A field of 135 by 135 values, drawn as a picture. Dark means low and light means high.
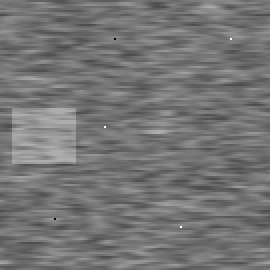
Five lone cells stand out: three far higher and two far lower than their neighbours. An odd patch, higher than its surroundings, sits in the middle left. Streaks run across, left to right. The middle left is the ninth with the highest average.
